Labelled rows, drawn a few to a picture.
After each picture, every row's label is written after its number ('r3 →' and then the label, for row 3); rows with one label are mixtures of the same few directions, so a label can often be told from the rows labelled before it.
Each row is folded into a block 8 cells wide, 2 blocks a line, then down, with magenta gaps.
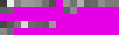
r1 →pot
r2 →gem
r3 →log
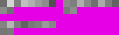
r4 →pot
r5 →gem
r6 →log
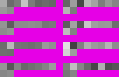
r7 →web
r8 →gem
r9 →log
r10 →gem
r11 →log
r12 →pot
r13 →pot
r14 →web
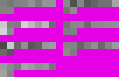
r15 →web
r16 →pot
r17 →pot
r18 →web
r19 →log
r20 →gem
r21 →pot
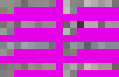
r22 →log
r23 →pot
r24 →gem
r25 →gem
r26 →pot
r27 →web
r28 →web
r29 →pot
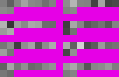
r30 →log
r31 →web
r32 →log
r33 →pot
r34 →gem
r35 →gem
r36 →log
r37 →log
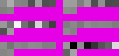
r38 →web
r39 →web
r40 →gem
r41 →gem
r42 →log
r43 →pot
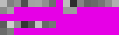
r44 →log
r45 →pot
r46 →web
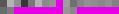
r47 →web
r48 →pot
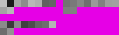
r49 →log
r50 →web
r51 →pot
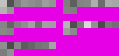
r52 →pot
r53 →web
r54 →web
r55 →web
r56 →pot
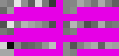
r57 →gem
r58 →gem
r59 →pot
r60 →web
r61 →pot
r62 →web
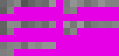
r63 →pot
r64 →web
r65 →pot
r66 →gem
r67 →web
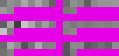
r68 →gem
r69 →web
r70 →gem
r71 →pot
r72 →web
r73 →pot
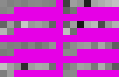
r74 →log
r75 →web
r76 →gem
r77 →gem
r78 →gem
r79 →gem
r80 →log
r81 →gem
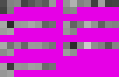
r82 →pot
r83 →web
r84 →log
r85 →web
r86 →log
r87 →log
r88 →log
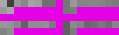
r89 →log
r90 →pot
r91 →log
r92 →pot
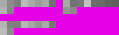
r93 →pot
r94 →web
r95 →pot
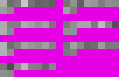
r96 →web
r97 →gem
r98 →pot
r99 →gem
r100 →pot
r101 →web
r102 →log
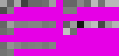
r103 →gem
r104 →web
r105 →pot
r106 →gem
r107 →pot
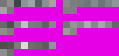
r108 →gem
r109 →gem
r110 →log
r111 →gem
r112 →log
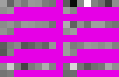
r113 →log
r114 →log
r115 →pot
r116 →log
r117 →pot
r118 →pot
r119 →log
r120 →log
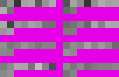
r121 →gem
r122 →web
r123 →log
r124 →web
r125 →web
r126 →gem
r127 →gem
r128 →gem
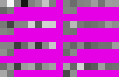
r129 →log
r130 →web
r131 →web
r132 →log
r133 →gem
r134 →pot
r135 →gem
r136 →gem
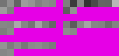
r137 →gem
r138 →pot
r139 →gem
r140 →log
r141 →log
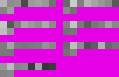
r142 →log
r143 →pot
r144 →pot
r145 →log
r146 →log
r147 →web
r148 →web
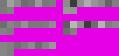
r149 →web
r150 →log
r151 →log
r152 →web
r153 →gem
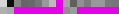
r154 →pot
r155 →log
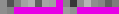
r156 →web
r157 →log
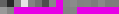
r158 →log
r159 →web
